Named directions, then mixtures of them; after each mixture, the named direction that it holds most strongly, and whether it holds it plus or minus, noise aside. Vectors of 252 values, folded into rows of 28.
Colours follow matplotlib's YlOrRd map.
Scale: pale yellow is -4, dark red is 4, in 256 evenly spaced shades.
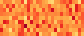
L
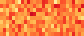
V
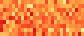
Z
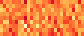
L, minus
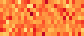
Z, plus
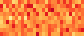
Z, minus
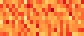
L, plus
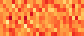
L, minus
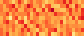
L, plus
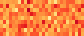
V, plus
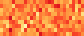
L, minus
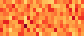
L, plus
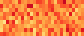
Z, minus
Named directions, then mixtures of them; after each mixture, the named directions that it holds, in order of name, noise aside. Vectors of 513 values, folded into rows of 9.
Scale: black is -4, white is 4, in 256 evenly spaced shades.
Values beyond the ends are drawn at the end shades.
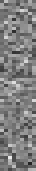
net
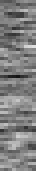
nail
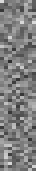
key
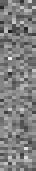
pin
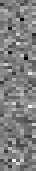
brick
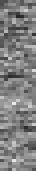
brick, nail, pin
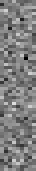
brick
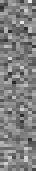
key, pin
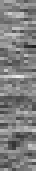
nail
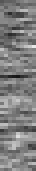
nail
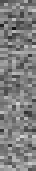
key, nail, net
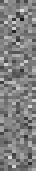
brick, net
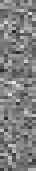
net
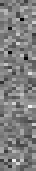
brick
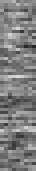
nail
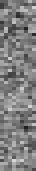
brick, nail, pin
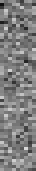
brick, net, pin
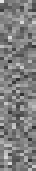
key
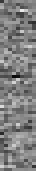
key, nail, net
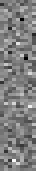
brick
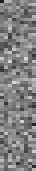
brick, key, net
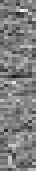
nail, net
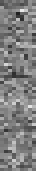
brick, nail, net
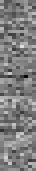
key, nail, pin
